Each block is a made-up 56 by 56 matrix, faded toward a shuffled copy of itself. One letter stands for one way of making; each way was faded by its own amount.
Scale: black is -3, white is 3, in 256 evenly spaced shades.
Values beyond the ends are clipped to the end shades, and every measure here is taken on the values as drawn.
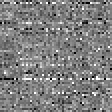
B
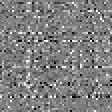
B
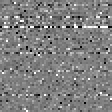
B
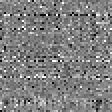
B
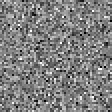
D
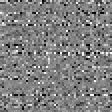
B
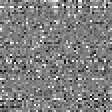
B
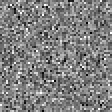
D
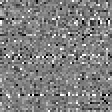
B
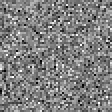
D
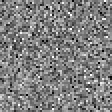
D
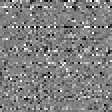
B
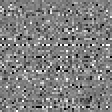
B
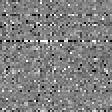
B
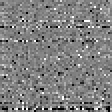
B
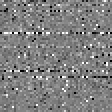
B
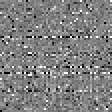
B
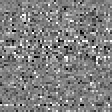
B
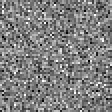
D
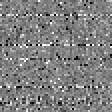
B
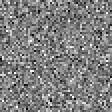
D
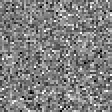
D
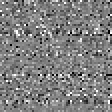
B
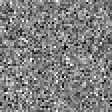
D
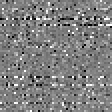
B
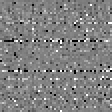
B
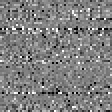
B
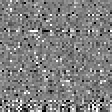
B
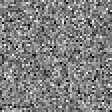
D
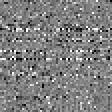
B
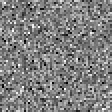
D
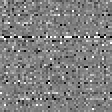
B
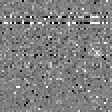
B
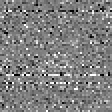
B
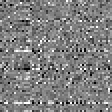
B
